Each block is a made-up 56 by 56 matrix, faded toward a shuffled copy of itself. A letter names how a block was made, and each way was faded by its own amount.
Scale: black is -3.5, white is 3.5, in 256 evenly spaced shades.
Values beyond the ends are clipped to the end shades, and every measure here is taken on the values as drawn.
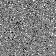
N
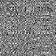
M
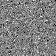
N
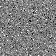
N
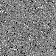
N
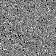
N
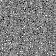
N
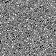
N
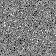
N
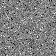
N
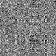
M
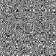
M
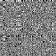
M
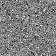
N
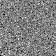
N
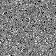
N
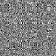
M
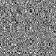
M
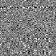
M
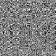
M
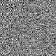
M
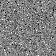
N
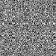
M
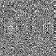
M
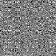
M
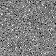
N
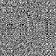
M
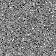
N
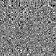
M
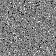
N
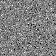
N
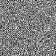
M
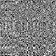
M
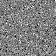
N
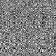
M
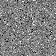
N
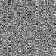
M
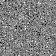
N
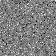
N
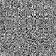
M
